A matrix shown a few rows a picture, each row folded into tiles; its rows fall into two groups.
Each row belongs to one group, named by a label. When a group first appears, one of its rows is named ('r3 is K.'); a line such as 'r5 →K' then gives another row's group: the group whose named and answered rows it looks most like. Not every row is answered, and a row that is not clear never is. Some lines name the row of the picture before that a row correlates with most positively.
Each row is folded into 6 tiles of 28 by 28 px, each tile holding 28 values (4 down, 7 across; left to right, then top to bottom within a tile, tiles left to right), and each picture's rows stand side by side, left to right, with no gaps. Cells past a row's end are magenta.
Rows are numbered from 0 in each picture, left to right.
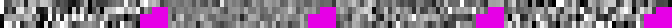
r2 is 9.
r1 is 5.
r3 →5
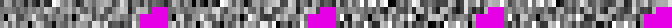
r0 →5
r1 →5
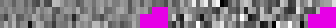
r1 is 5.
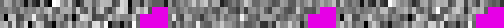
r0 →5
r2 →5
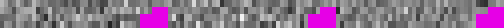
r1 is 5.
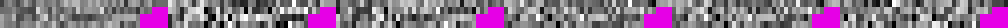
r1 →9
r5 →5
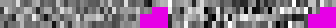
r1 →9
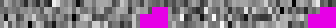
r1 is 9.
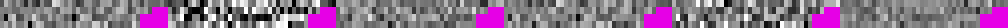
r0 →5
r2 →9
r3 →5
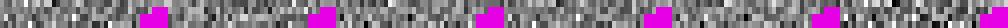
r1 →9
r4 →5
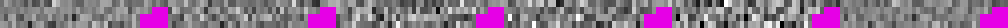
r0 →5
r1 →9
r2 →9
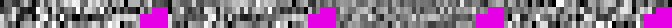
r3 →5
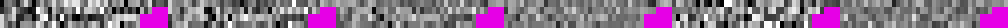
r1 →9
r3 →9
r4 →5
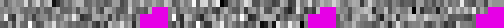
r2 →9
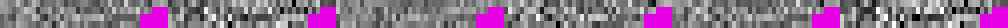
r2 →9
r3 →9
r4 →9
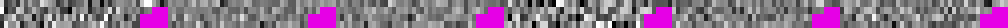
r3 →5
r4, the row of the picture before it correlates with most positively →1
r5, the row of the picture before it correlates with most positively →3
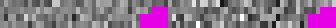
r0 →5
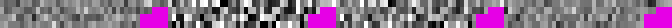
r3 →9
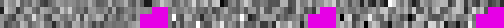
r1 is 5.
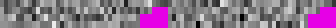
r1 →5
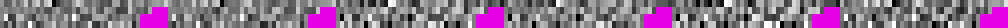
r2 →5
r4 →5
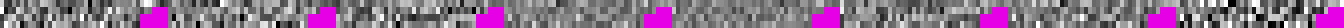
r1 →5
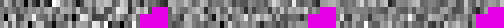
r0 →5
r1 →9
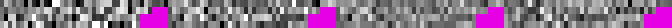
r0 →5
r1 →9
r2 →9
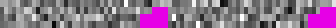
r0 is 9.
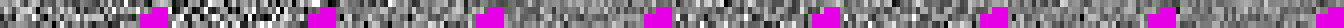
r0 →9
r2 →5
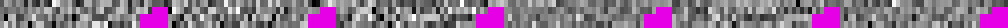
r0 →5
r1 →9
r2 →9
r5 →5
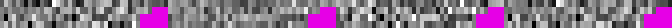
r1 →9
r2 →9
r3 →5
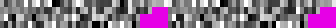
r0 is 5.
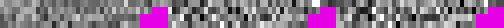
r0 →9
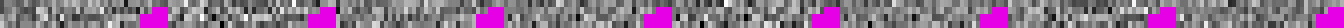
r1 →9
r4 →5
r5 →5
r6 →9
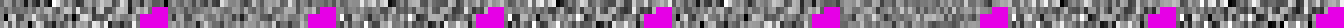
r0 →5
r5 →9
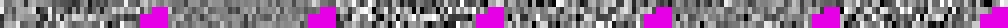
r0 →9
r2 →9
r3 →5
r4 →5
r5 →9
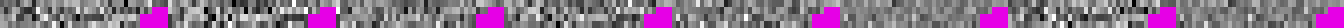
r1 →9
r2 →9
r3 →9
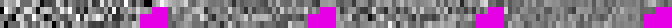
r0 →9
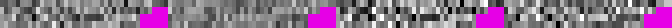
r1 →9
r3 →9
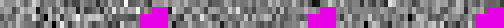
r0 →9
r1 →9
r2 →5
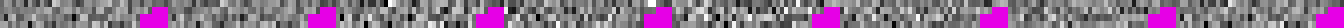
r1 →5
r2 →5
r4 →9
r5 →9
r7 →5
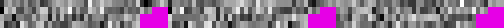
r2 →9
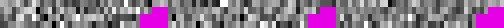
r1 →5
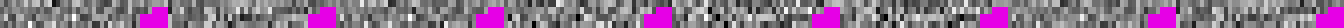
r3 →5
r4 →9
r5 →9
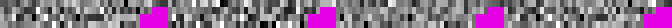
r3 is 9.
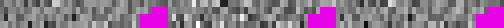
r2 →5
